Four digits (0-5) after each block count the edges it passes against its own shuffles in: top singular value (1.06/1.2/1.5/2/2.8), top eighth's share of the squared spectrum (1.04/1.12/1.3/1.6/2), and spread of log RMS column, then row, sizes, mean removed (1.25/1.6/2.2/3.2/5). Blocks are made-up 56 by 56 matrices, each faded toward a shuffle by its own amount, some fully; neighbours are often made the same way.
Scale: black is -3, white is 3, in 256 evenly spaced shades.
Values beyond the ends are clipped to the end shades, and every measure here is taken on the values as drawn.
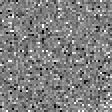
3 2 0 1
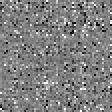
2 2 2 2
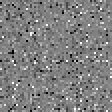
1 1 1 0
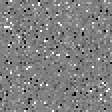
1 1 1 0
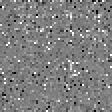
1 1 0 1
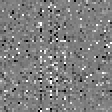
2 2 2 1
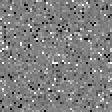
0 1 0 0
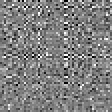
5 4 3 3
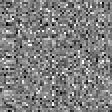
4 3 2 2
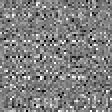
4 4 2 3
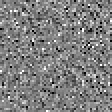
3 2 1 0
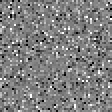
2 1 0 0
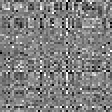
5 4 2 3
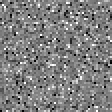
1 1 0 0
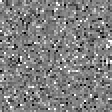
1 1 0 0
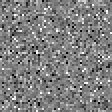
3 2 1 0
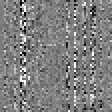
2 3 4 0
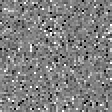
0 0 0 0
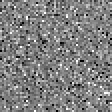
0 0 0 0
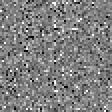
1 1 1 1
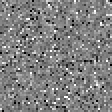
0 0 0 0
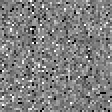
1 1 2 0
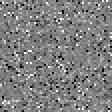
0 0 0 0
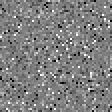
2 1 0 0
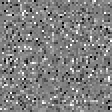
3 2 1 1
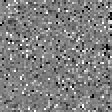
2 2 0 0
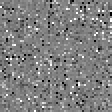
2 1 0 0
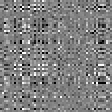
5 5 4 4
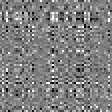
5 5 3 3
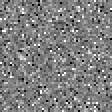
2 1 1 0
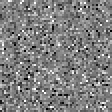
0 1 0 0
